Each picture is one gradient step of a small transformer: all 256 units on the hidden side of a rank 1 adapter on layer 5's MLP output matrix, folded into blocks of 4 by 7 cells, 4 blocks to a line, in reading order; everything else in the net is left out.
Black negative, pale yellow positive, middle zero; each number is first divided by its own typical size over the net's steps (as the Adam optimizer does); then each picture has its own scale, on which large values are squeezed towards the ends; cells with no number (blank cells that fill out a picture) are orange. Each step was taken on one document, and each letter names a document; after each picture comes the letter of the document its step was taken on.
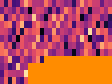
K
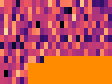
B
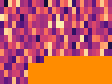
K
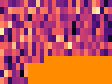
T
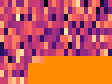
T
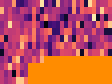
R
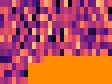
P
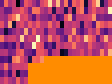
B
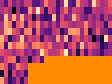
P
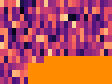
T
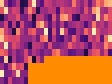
T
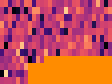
B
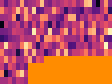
T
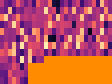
K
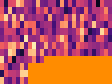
P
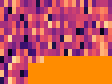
P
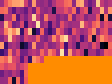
P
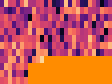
K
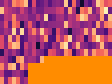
K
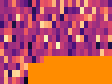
R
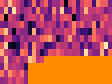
B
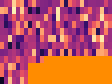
K
